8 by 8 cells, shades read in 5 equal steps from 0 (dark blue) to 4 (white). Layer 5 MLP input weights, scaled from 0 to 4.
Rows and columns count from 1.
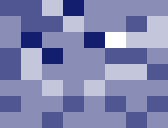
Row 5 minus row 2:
-1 2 1 -1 0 1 2 -2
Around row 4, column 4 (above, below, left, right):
2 2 0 2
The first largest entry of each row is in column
3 4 6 2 2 3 2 1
